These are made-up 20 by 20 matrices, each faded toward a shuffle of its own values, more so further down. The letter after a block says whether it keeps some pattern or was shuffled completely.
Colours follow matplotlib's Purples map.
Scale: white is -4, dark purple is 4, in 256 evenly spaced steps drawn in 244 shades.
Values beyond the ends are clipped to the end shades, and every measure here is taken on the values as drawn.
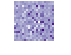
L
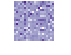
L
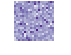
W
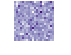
W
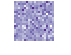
L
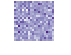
L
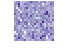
W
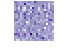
L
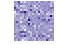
L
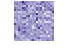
L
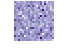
W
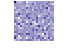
L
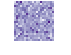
W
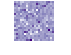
W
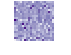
L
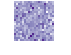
W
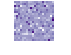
L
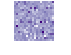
W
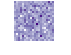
W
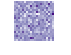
L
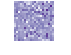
W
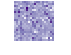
L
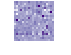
L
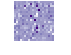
L
